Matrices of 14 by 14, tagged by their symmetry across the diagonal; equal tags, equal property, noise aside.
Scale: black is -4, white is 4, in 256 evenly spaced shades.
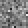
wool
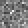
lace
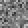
lace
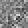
lace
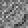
lace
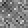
lace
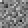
lace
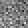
wool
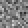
wool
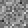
lace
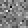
wool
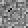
lace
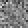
wool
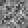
lace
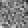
wool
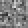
wool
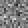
wool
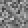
wool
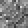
lace
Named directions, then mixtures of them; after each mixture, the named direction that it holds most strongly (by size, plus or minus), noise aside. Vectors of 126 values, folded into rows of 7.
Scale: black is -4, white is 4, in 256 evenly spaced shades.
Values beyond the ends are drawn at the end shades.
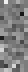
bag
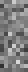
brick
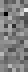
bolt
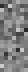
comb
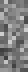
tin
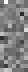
bag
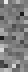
bag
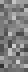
brick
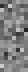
comb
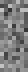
comb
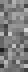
brick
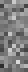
brick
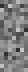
comb
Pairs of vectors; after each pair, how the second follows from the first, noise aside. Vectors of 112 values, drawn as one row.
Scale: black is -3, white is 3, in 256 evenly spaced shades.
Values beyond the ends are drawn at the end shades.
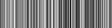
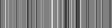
partly zeroed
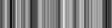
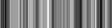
reversed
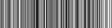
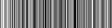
reversed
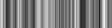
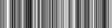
reversed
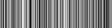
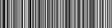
sign-scrambled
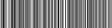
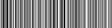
sign-scrambled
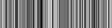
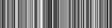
negated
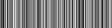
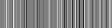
partly zeroed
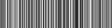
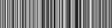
sign-scrambled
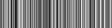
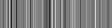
partly zeroed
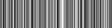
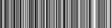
wrapped around
